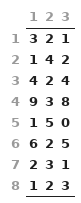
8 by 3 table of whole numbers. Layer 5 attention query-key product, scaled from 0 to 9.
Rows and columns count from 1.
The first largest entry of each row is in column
1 2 1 1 2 1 2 3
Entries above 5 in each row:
0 0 0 2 0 1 0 0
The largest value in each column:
9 5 8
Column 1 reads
3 1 4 9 1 6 2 1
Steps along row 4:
down up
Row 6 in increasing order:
2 5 6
